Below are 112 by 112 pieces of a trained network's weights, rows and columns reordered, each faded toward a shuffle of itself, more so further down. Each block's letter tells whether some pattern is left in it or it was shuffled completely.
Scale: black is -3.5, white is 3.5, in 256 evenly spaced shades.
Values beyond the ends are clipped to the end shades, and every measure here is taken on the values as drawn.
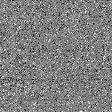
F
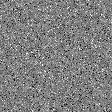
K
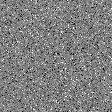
K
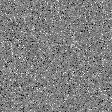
K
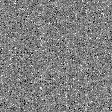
F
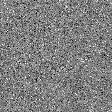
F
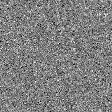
F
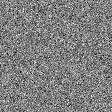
K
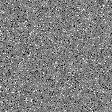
K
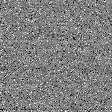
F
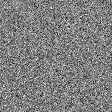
F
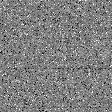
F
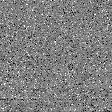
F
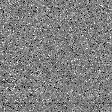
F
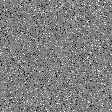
K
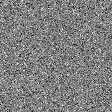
K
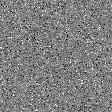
K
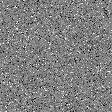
K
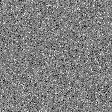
K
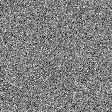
F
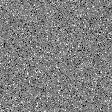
K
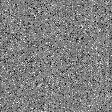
F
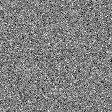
K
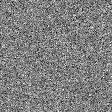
K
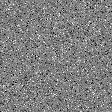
K
